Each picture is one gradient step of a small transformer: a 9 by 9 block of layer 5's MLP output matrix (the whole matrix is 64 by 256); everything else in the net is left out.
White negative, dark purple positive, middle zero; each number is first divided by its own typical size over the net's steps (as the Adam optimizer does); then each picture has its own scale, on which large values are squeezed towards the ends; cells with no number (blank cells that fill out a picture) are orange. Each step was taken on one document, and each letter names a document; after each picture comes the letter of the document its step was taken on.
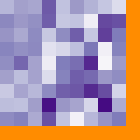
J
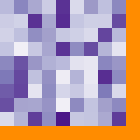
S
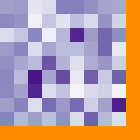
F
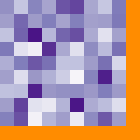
F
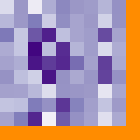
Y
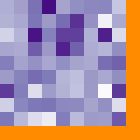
Y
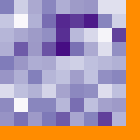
S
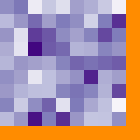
Y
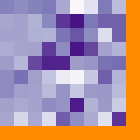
J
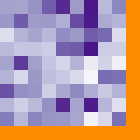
S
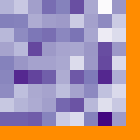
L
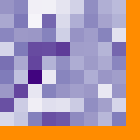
Y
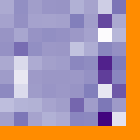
L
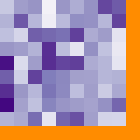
F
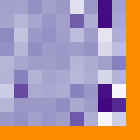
L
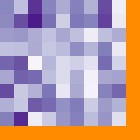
S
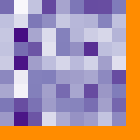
S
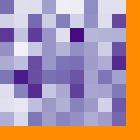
F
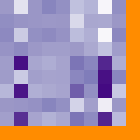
L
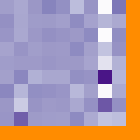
L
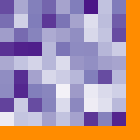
S
